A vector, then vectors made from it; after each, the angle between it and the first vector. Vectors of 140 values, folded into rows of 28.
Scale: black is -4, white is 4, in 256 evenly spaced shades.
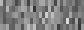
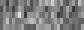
orthogonal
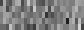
nearly opposite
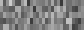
partly aligned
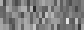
nearly parallel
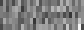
partly opposed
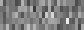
nearly parallel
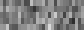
partly aligned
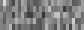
orthogonal
